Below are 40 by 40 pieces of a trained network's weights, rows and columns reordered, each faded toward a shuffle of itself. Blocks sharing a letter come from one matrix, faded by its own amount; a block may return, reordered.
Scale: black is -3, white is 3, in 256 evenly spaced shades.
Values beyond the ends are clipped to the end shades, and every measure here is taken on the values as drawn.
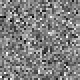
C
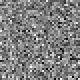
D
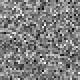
C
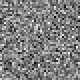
C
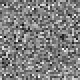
D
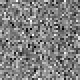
C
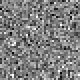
D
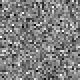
C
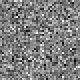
C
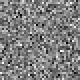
C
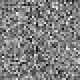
D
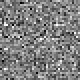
D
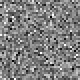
C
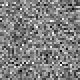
D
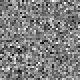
C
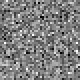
C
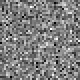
C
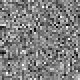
D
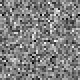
D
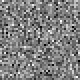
C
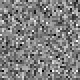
D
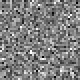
D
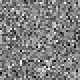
D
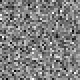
D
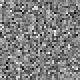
D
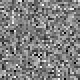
C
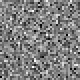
C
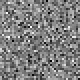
C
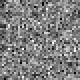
D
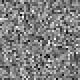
C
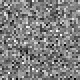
C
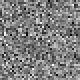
D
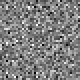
C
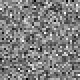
C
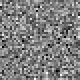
D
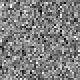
D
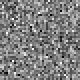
C
